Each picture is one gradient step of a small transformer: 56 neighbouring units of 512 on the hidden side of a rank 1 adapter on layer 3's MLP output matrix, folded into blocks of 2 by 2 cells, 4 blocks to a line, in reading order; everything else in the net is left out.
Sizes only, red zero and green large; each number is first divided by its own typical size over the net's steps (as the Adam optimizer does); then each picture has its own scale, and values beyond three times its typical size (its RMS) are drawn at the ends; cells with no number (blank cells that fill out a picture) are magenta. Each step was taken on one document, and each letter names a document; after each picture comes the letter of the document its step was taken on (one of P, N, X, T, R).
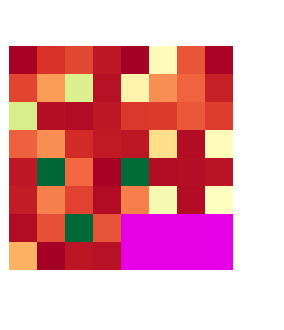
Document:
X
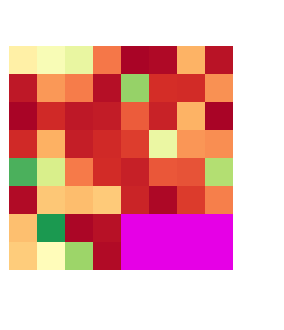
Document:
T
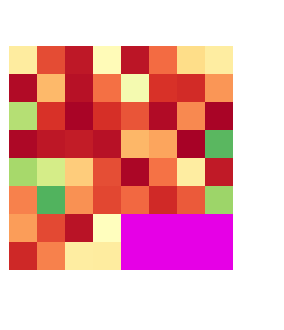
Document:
T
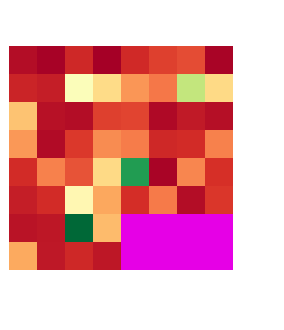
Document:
X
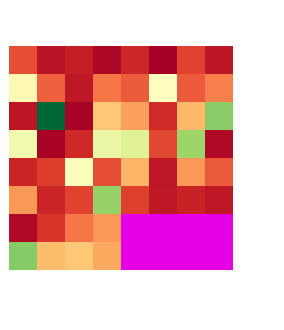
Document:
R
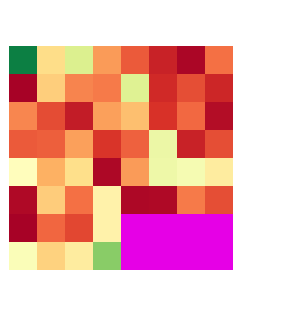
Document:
T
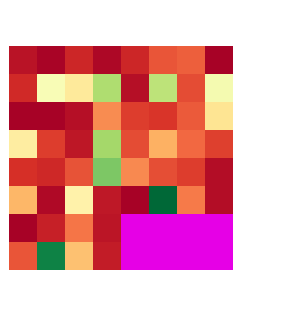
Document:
R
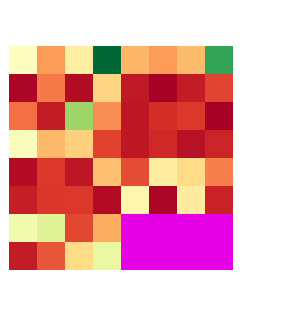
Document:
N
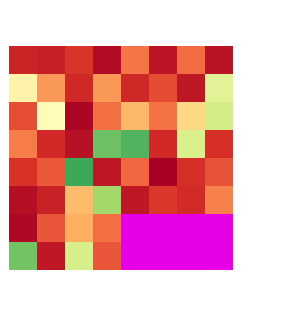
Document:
R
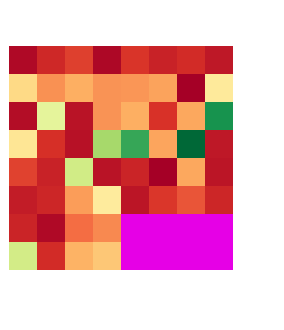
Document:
R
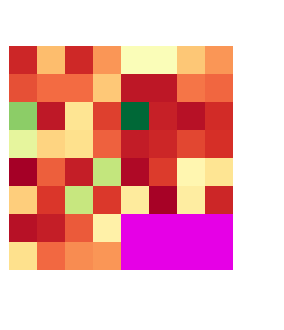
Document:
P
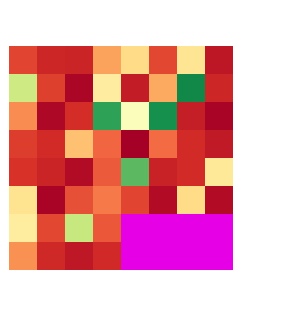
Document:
P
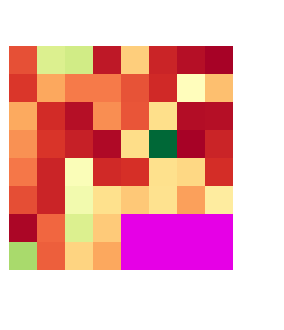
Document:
T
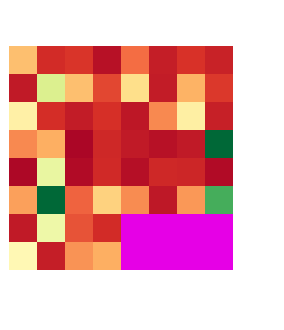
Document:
T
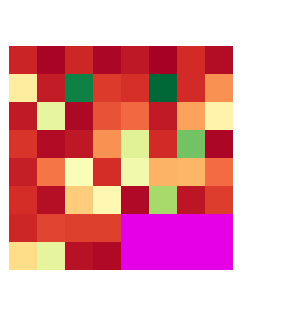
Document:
R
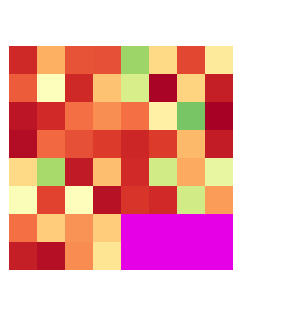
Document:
N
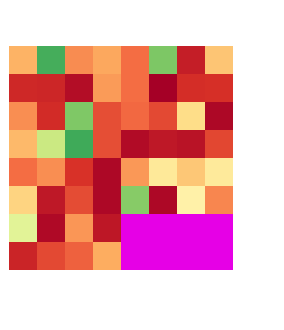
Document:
N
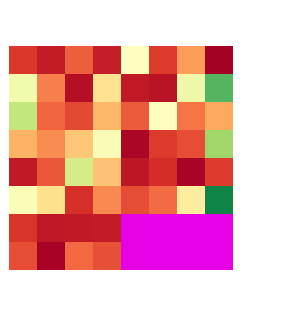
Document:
P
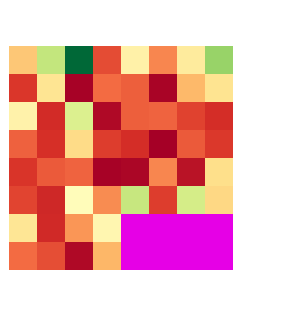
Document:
N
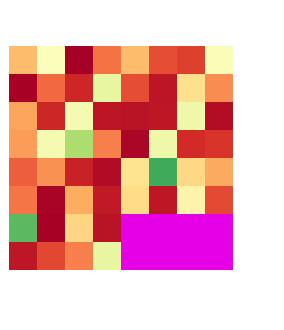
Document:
N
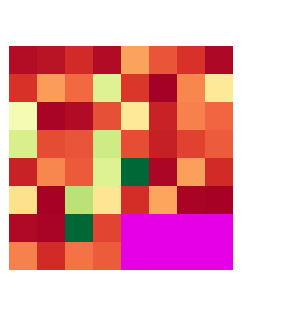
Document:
X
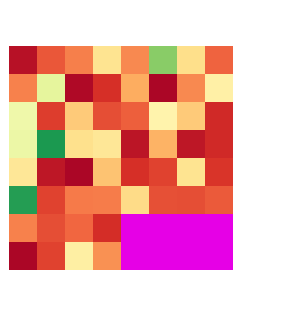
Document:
P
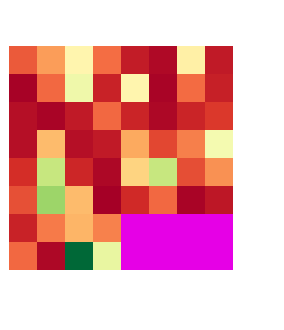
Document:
T
